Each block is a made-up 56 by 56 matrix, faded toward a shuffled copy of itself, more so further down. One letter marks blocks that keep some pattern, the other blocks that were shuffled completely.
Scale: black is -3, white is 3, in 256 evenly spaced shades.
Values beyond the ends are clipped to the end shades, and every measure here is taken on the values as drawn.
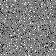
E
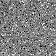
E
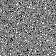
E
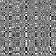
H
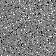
E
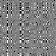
H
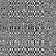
H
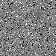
E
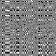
H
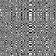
H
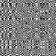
H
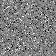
E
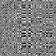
H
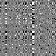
H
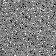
E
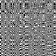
H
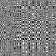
H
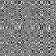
H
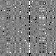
H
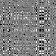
H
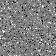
E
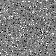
E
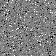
E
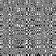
H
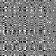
H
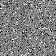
E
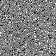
E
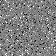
E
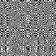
H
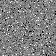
E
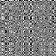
H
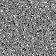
E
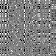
H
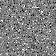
E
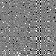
H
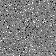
E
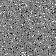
E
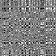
H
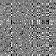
H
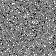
E
